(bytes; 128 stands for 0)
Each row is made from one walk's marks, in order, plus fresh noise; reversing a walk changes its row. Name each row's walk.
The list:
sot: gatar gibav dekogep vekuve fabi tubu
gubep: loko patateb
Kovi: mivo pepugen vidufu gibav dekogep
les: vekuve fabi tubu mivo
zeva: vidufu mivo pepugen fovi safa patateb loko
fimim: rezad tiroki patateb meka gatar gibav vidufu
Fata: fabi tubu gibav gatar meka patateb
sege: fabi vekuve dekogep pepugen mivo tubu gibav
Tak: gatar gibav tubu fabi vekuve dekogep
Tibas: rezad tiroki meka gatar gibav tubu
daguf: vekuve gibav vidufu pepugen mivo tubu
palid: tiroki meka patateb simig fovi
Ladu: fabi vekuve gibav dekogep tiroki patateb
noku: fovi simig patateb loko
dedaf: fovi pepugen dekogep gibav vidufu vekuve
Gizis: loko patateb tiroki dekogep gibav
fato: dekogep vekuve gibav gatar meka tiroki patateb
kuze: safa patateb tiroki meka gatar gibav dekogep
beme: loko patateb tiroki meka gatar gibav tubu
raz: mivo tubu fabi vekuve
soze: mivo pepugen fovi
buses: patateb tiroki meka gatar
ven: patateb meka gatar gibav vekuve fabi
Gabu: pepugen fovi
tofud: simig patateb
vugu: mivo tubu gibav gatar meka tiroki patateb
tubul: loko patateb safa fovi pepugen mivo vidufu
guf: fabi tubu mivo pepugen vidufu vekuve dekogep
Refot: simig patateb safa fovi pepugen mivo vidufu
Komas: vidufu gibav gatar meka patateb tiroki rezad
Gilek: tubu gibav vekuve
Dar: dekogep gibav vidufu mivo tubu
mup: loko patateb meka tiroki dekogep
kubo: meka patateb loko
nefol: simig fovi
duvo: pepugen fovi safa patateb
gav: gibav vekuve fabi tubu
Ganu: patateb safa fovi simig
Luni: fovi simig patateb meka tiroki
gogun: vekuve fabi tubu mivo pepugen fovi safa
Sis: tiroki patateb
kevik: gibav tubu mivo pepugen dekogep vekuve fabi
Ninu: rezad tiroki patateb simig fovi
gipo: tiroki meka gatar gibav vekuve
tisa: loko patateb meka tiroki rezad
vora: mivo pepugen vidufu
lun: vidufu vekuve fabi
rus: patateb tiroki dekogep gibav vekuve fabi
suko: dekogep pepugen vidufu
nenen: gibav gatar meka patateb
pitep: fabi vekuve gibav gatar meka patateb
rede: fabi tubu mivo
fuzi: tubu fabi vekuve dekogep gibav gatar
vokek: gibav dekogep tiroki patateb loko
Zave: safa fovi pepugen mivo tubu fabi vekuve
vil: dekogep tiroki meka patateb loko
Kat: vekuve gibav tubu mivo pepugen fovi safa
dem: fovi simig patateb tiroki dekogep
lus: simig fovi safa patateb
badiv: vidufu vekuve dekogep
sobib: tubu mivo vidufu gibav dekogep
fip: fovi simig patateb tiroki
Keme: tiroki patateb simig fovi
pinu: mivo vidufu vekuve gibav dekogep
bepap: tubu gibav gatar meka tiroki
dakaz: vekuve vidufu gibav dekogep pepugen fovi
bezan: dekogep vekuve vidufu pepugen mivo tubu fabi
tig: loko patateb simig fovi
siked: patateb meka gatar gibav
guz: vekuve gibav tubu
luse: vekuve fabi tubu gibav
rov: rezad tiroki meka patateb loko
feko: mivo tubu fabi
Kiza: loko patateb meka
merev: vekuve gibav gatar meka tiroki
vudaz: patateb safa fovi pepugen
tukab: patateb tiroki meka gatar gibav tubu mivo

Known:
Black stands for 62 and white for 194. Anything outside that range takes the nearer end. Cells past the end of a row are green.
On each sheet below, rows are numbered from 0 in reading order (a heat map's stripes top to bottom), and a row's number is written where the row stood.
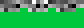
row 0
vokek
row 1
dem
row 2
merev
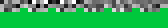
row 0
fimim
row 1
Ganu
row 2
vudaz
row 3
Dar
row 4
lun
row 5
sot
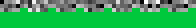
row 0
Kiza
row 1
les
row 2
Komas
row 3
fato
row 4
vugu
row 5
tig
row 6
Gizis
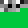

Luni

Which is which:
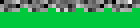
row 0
mup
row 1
ven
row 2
badiv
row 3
siked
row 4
gubep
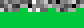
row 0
Tak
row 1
feko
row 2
kubo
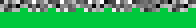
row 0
palid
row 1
zeva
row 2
guf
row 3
lus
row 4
Zave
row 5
nenen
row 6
Sis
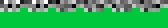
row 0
noku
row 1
fip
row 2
beme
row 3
Ladu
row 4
kevik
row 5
rus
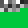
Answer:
duvo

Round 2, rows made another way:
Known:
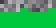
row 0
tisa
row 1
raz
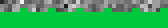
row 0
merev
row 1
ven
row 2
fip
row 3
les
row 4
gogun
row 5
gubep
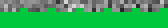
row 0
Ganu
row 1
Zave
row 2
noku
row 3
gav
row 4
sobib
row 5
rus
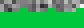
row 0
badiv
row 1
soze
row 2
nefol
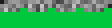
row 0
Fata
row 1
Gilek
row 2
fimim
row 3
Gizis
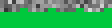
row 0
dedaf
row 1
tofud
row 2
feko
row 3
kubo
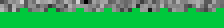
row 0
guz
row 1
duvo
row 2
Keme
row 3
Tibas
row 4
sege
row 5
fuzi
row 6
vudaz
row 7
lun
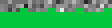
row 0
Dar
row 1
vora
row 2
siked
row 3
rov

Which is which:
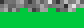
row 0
pitep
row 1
gipo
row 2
Luni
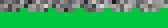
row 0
Ladu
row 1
vokek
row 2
guf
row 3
dem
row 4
bepap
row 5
tig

